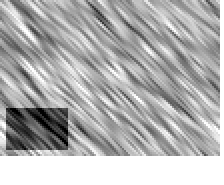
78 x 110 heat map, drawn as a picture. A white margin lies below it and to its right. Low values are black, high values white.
Neither half mirrors the other. In the bottom left lies a patch that is lower than the rest. The bottom left is the ninth with the lowest average. Streaks slant down to the right.
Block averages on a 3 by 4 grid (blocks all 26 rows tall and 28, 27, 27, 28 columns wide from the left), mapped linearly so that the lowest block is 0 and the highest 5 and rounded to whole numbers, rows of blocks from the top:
4444 | 4544 | 0345
